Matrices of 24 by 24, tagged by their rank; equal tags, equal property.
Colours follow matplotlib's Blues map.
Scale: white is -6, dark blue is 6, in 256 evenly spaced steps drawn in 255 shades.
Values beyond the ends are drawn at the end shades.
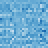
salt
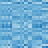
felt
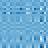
felt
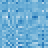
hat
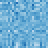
hat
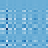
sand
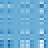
sand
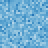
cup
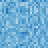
salt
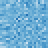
salt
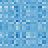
felt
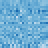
hat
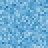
cup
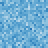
cup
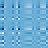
sand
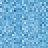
salt
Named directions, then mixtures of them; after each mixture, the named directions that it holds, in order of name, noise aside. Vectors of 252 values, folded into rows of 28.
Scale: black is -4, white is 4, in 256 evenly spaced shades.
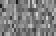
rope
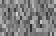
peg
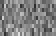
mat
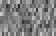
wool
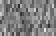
mat, wool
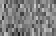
mat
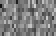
rope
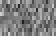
wool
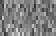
mat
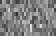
peg, wool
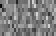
rope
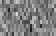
peg, wool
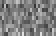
mat, wool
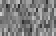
wool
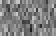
peg, wool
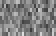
mat, wool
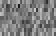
wool
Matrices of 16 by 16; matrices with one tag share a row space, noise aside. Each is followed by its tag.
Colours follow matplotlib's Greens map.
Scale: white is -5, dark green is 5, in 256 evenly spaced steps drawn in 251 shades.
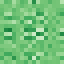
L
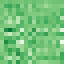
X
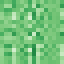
L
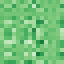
L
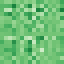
L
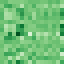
X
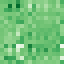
X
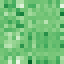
X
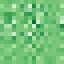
L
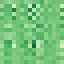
L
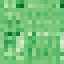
X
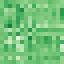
X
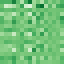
L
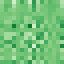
L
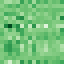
X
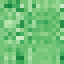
X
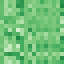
X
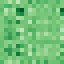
X
